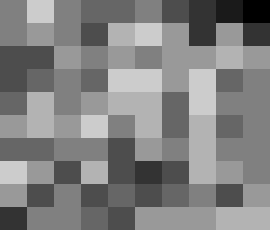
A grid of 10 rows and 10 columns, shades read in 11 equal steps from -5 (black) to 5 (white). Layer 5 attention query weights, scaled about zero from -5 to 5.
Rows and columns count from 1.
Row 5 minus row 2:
-1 1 0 3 0 -1 -2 6 -1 3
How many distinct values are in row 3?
4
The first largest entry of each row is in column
2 6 9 5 8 4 8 1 1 9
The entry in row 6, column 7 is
-1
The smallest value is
-5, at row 1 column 10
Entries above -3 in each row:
7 8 10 10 10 10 10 9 10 9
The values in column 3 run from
-2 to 1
